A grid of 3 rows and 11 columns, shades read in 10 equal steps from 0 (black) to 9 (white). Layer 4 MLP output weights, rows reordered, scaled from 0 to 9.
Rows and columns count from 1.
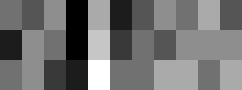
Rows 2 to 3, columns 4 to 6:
0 7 2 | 1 9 4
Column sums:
9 13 11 1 22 7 11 14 15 15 14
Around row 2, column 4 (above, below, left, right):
0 1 4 7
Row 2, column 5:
7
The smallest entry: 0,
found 2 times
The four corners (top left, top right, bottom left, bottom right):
4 3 4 6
